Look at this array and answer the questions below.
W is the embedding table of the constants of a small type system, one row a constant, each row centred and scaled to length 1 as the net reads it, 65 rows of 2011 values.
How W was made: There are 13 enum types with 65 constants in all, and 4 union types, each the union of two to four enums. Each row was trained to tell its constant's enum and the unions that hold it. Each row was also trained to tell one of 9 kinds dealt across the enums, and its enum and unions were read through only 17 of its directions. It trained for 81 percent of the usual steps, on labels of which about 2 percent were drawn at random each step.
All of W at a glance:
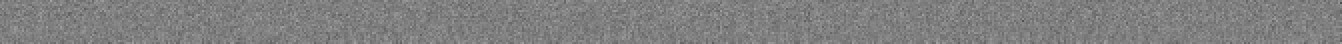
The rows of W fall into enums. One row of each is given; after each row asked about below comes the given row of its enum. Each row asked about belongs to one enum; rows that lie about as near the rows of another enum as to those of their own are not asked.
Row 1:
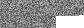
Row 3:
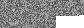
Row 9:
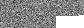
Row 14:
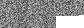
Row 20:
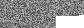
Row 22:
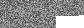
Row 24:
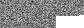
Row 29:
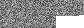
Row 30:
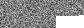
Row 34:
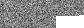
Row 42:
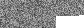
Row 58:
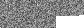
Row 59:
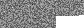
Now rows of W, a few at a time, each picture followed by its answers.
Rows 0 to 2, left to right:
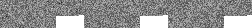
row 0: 22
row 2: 22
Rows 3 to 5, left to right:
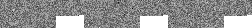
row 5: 20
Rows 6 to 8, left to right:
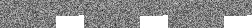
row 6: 30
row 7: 1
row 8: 42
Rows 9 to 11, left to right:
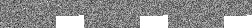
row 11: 24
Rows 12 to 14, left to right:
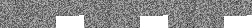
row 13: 14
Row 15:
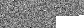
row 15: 9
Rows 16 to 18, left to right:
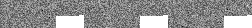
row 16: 20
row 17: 29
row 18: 42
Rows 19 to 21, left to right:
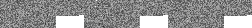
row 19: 22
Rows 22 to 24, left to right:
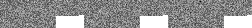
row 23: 22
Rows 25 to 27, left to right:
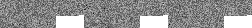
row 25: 42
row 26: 20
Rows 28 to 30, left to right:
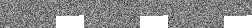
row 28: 58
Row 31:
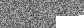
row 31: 30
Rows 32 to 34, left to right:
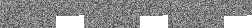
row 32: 42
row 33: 14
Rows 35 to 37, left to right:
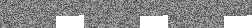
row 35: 20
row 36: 14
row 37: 3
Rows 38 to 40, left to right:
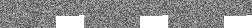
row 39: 34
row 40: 34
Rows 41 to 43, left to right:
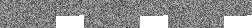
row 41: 58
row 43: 29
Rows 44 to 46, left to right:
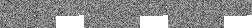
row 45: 34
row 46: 29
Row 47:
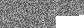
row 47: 58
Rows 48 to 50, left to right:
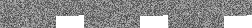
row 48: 3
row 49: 3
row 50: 1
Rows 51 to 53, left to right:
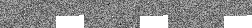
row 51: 58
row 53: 1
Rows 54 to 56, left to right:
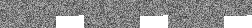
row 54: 22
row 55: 42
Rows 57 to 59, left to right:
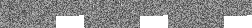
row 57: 14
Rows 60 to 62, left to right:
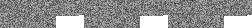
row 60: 34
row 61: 29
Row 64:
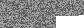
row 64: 14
